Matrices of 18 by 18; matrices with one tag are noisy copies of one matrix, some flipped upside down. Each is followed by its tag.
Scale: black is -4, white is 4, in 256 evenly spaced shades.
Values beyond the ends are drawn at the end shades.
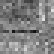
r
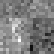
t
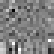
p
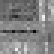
r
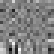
p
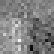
t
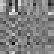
p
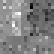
t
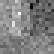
t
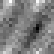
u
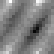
u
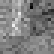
t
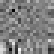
p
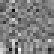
p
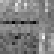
r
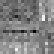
r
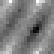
u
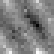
u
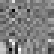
p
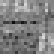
r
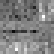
r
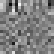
p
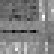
r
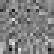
p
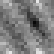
u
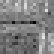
r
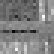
r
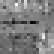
r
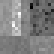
t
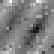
u
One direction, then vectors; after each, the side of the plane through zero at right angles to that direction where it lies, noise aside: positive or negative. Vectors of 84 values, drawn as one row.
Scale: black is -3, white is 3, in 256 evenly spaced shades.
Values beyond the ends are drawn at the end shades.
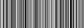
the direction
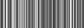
negative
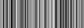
positive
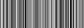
positive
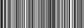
negative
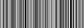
positive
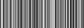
positive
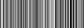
positive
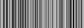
positive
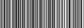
negative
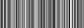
negative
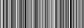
positive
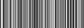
positive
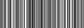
negative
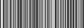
positive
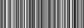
negative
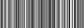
negative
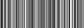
negative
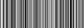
positive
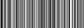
negative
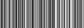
negative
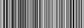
positive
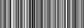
negative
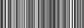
negative
